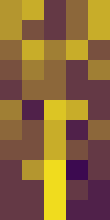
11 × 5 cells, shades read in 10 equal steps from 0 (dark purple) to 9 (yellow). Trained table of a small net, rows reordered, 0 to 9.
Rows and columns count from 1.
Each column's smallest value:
2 1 2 0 1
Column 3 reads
2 2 5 4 4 8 7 7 9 9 9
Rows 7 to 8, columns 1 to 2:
4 3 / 3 3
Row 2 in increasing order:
2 3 4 6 7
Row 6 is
5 1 8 7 2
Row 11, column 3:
9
